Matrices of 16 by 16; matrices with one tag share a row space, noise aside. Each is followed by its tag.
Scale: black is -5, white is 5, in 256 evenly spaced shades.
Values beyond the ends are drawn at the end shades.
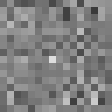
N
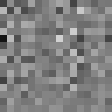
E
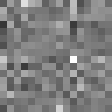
E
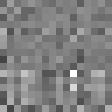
E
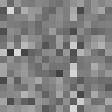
E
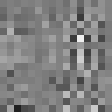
N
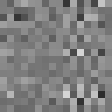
N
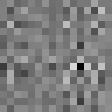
N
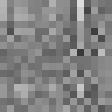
N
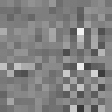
N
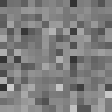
E
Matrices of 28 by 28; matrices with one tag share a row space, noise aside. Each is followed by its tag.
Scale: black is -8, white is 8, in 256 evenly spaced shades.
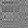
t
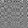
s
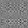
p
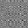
p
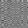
s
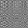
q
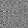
q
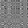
s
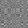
s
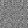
s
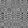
s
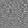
p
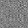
p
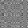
s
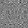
p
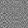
q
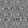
s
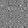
p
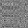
t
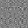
p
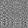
q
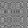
s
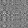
q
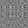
p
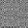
t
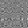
s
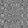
s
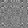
s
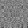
s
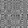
s
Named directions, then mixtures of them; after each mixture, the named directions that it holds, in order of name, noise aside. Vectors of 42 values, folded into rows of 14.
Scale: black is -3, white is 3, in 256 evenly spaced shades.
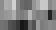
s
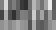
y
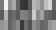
s, y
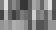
y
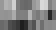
s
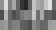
s, y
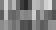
s, y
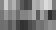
s, y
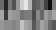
s, y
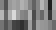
s, y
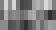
s, y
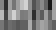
y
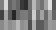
y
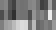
s, y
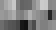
s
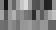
s, y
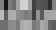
s, y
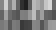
s, y
